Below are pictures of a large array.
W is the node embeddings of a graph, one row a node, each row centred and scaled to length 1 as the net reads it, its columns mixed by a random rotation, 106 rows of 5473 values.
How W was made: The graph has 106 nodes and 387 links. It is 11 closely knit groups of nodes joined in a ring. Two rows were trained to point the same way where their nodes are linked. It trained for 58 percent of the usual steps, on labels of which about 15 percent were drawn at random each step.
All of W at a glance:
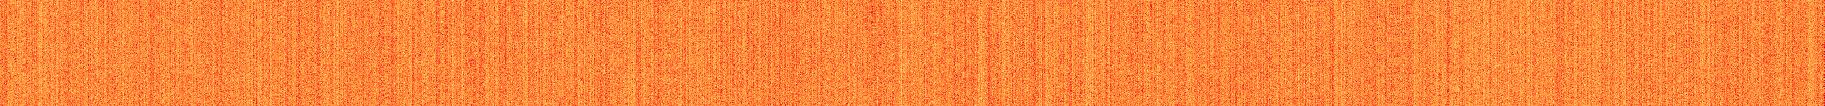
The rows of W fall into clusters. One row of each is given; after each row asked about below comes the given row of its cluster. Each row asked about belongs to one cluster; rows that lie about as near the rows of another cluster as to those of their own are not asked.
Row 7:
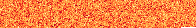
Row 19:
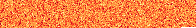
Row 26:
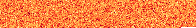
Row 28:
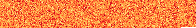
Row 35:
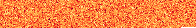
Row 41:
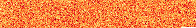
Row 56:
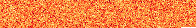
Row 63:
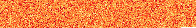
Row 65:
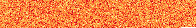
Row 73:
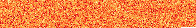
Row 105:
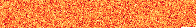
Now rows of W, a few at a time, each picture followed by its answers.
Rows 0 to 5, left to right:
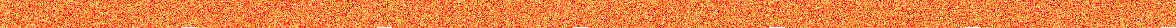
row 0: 65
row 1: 63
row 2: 7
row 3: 41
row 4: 56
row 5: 63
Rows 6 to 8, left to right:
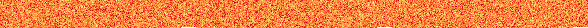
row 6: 35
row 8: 19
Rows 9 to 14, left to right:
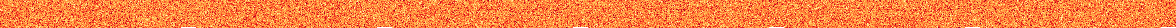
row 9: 7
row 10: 28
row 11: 56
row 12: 19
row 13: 56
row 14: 19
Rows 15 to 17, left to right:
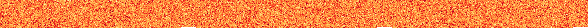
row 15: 35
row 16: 28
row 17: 28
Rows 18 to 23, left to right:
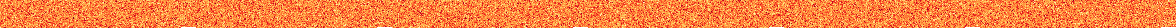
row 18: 26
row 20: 26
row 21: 35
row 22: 35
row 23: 65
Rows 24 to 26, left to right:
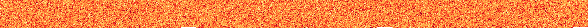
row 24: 41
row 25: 56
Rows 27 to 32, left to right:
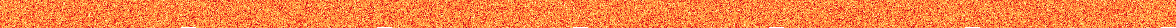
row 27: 41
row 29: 19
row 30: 65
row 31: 41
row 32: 41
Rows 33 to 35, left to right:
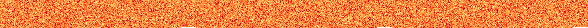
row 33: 73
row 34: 7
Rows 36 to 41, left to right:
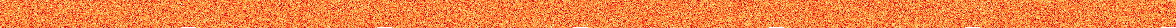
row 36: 65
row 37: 28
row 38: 28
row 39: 63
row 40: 28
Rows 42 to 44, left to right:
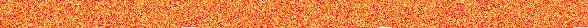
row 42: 7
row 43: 73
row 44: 7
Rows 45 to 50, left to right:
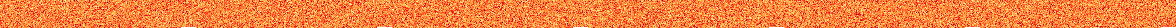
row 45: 56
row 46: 105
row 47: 7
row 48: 73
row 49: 65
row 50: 19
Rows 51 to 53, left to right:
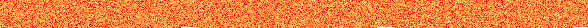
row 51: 105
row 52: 63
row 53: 7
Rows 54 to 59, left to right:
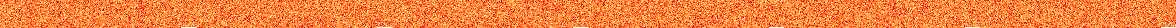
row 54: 28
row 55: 56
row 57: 105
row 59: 28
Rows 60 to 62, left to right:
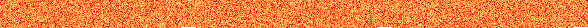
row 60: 63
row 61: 28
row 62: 41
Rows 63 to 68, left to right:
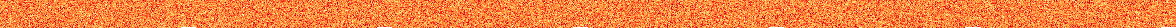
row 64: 65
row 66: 105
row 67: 7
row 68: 56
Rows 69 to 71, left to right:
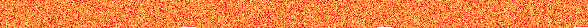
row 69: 19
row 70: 65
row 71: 65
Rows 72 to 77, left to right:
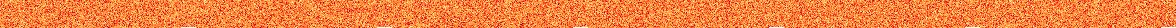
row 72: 73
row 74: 26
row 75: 28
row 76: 105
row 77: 26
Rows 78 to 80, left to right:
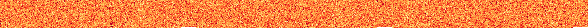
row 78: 19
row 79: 19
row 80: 26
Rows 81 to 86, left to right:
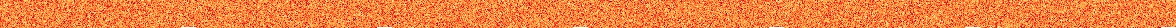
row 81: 41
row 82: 7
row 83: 35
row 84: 65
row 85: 105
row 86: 26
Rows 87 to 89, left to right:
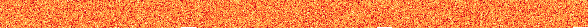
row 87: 19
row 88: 105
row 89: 41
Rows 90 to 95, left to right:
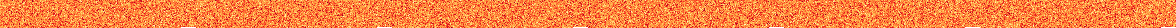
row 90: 28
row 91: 41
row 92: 35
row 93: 65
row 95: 26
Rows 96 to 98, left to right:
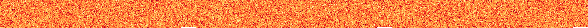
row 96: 63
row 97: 65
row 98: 56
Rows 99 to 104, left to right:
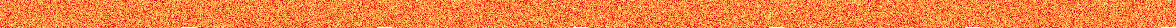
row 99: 105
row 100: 26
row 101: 41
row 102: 26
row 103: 7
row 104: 63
